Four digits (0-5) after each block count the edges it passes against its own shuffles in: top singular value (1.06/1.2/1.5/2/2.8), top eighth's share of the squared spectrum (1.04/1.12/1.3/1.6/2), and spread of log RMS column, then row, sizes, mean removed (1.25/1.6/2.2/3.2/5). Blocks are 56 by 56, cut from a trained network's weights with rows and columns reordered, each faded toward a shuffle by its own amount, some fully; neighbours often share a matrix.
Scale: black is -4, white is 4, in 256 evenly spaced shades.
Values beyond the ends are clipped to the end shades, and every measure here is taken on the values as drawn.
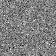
1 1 0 0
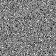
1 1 0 0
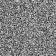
0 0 0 0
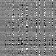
3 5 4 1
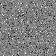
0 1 0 0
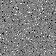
0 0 0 0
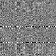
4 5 1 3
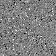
0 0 0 0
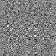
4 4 2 2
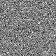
2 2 0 0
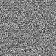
3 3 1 1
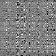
3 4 3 0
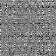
3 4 3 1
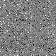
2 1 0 0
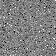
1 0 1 0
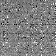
2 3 2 1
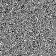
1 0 0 0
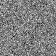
0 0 0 0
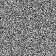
2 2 0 0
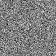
0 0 0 0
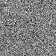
1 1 0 0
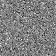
0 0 0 0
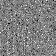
1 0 0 0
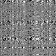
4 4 1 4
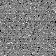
2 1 1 0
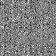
2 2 0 2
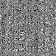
3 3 0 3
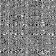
3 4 1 3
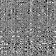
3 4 0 3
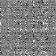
3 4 3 0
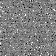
1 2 1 0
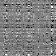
4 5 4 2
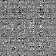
3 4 3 1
